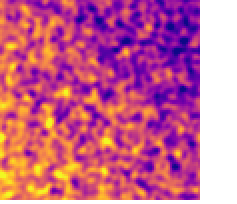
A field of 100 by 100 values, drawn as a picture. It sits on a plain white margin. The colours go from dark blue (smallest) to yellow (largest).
The ninth with the highest average is the bottom left. Values rise toward the bottom left. No regular stripes run through it. The halves do not mirror each other. The field is mottled with small blotches.
